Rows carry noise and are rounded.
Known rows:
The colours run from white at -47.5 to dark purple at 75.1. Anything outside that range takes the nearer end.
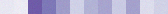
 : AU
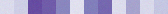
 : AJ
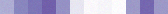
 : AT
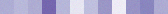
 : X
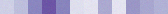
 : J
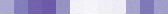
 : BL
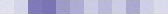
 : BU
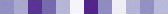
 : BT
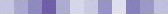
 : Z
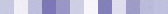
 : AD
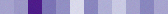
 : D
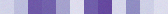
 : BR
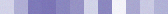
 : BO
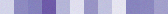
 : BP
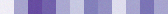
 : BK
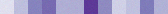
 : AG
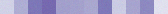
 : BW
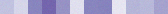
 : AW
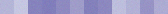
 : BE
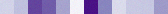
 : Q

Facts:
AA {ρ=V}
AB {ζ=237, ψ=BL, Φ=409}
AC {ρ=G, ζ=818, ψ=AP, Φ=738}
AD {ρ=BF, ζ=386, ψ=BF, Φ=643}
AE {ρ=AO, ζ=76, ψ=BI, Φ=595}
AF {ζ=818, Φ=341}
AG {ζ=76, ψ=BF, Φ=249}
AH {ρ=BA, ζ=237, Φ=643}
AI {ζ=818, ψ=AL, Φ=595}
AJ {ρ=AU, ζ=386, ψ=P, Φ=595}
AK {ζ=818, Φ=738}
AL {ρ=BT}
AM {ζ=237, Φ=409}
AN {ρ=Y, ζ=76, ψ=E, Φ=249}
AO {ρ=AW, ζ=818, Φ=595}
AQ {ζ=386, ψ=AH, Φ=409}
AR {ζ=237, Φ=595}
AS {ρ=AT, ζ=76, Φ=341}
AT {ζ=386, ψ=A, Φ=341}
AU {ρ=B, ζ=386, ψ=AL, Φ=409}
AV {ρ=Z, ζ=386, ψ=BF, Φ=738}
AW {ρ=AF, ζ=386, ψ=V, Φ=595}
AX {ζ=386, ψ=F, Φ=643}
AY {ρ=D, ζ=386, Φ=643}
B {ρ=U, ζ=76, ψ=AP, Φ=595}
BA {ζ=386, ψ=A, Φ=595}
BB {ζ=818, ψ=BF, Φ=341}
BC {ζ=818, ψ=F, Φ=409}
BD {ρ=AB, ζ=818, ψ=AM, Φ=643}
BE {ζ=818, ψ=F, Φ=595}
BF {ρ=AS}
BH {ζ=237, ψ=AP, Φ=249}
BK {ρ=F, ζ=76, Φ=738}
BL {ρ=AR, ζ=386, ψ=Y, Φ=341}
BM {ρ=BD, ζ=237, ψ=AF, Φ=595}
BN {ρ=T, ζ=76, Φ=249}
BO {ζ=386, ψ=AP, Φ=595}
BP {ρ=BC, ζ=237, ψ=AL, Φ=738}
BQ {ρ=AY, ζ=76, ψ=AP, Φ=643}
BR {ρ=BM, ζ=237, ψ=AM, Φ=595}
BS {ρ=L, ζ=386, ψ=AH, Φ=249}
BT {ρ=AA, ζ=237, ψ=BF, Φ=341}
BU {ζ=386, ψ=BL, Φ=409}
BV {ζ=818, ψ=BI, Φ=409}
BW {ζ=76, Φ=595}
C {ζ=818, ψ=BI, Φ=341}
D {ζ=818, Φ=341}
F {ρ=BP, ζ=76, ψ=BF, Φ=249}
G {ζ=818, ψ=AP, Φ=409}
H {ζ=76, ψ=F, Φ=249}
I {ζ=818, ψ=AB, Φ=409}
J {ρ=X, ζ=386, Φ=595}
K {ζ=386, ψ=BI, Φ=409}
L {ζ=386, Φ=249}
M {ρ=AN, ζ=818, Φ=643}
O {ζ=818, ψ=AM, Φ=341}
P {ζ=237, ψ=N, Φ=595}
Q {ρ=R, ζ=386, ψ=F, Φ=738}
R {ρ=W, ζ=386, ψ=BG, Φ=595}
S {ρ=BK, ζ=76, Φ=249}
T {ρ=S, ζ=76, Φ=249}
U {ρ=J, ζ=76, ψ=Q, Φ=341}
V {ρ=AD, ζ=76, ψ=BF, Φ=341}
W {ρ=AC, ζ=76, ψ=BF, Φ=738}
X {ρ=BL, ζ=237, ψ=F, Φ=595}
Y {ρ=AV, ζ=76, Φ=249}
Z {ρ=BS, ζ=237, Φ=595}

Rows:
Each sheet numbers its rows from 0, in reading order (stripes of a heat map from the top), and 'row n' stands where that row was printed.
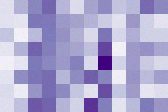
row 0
F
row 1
K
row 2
AX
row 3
B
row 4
BQ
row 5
BH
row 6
AY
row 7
W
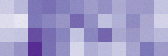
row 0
AI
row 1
BV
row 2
AO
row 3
AF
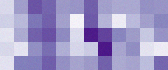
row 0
AK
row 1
AV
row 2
AL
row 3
AH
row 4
AP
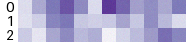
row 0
AA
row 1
AB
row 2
BC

